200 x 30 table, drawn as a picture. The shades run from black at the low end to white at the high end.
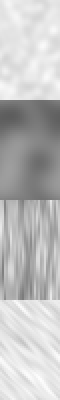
It is made of 4 by 1 panels. Panel 1,1: very high, blotchy, faint in contrast. Panel 2,1: middling, smooth. Panel 3,1: high, streaked downward. Panel 4,1: very high, slanting down to the right, faint in contrast.
